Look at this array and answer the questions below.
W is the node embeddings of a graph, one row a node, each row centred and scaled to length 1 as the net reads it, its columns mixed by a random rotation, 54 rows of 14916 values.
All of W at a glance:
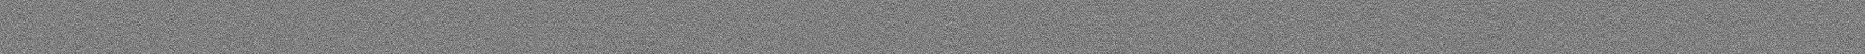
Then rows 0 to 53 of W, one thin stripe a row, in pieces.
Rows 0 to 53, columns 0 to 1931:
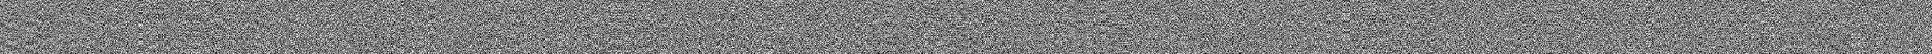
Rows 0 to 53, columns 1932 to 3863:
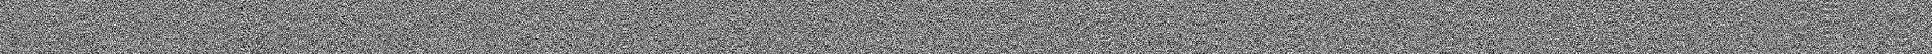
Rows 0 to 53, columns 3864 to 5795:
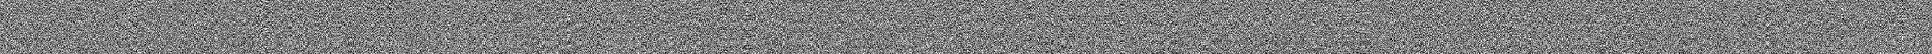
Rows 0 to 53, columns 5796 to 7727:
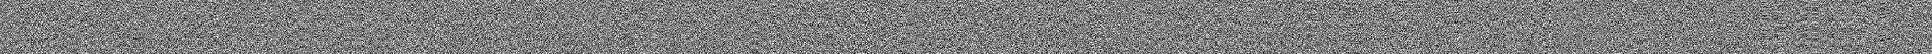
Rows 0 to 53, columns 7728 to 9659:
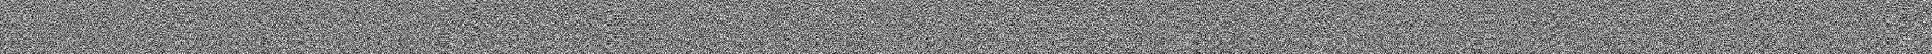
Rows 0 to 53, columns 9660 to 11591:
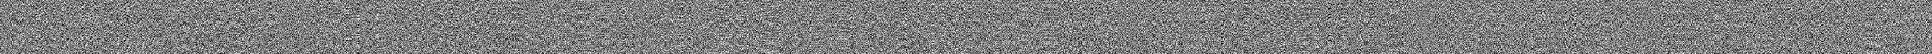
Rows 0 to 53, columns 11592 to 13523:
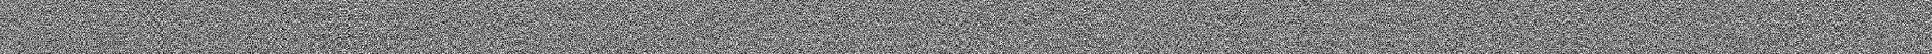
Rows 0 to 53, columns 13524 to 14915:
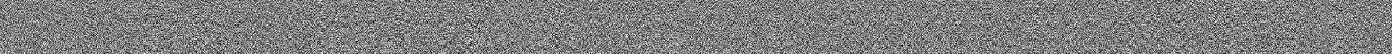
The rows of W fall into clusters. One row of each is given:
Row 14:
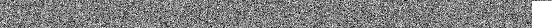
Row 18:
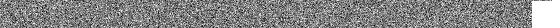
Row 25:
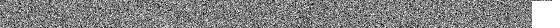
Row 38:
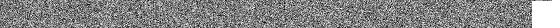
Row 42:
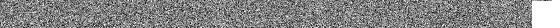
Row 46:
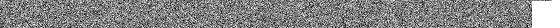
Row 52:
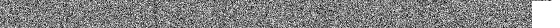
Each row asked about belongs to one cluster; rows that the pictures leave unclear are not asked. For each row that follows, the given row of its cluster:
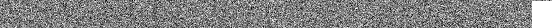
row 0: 52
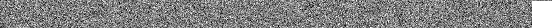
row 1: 46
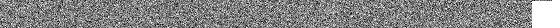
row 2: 18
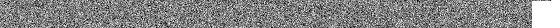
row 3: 14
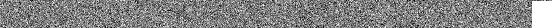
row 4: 25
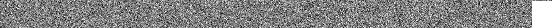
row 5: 46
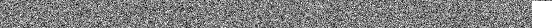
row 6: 42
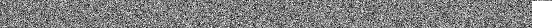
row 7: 38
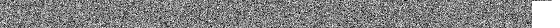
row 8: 14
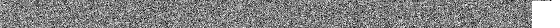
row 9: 14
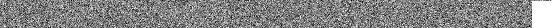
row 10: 38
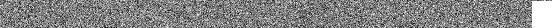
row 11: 25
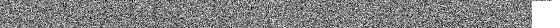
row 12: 52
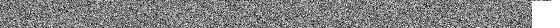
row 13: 38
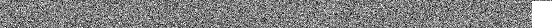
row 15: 18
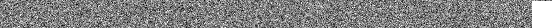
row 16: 42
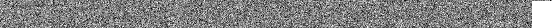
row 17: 14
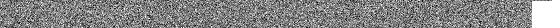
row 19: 18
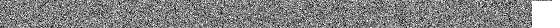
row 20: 46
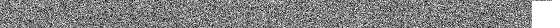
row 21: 52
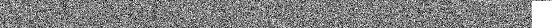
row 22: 52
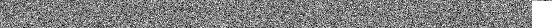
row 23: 42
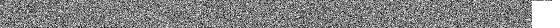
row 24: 25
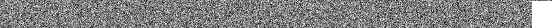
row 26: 42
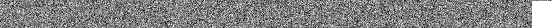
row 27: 14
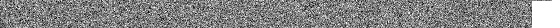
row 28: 46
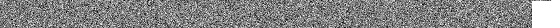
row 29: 38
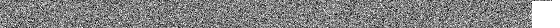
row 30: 18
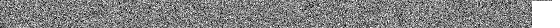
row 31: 46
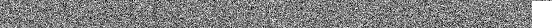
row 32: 52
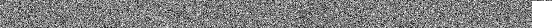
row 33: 25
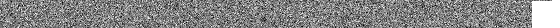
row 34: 18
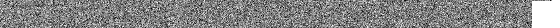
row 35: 14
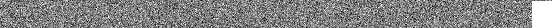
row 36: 18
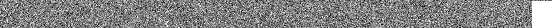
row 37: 42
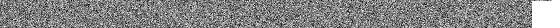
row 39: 38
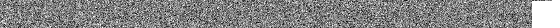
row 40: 14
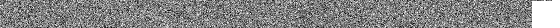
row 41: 25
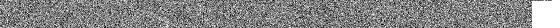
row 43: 25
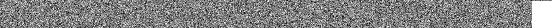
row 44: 42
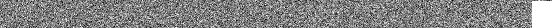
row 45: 18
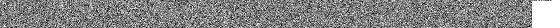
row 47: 38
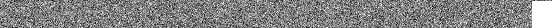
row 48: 18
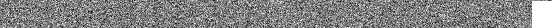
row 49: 52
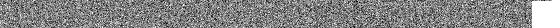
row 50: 14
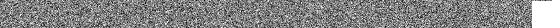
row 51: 42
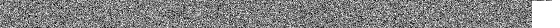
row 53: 25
